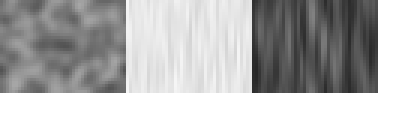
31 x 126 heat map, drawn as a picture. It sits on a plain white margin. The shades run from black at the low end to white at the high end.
The table splits into one row of 3 panels. Panel 1,1: middling, blotchy. Panel 1,2: very high, streaked downward, faint in contrast. Panel 1,3: low, streaked downward.
